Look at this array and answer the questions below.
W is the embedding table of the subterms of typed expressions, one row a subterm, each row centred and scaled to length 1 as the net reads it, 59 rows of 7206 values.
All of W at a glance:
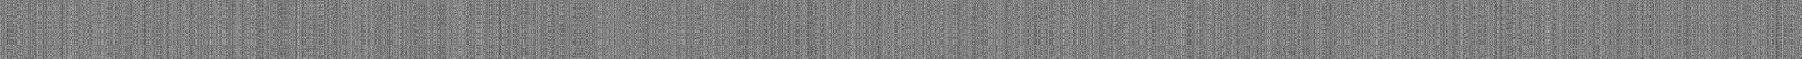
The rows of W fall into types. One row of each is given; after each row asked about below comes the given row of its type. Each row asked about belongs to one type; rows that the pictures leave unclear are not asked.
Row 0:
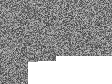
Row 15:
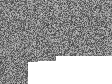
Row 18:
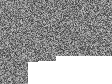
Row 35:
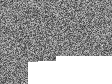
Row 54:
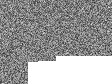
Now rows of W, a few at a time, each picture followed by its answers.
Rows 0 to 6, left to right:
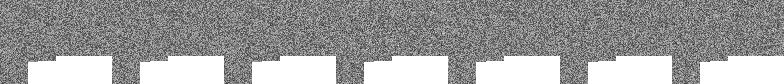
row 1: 54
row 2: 0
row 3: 15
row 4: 54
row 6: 18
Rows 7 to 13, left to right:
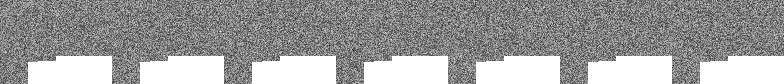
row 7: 35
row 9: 54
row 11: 0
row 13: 35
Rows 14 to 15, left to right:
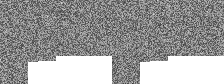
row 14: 54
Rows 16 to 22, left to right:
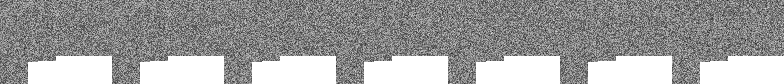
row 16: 35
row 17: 35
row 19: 0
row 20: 54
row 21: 15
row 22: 54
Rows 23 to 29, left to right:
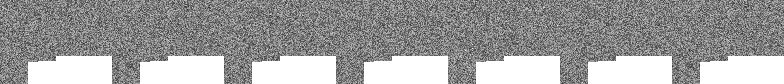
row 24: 18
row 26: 15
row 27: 0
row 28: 0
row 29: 18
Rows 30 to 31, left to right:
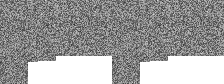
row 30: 15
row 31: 15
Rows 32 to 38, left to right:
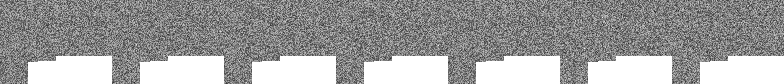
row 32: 15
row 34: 0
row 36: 15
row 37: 18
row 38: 35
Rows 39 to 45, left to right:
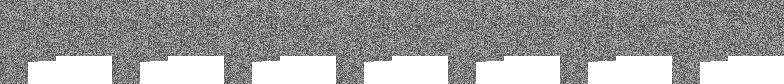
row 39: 15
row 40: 15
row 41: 35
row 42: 35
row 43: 15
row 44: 35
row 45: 54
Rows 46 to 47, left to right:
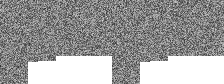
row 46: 0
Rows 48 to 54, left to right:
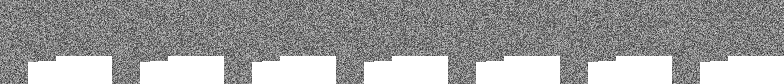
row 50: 18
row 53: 35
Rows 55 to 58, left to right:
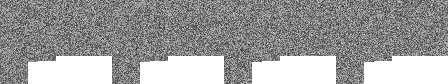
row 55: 0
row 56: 35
